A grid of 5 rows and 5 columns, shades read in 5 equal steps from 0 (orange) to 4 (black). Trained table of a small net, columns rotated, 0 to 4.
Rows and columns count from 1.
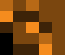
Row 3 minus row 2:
3 -1 -3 1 0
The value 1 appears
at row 1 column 1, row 1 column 3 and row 4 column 4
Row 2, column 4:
2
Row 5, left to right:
4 3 3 0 2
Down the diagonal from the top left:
1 3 0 1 2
